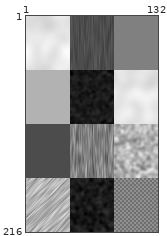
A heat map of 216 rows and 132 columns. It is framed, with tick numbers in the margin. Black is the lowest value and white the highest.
It is made of 4 by 3 panels. Panel 1,1: very high, smooth, faint in contrast. Panel 1,2: low, streaked downward, faint in contrast. Panel 1,3: middling, flat. Panel 2,1: high, flat. Panel 2,2: very low, blotchy, faint in contrast. Panel 2,3: very high, smooth, faint in contrast. Panel 3,1: low, flat. Panel 3,2: middling, streaked downward. Panel 3,3: high, blotchy. Panel 4,1: high, slanting up to the right. Panel 4,2: very low, blotchy, faint in contrast. Panel 4,3: middling, checkered.
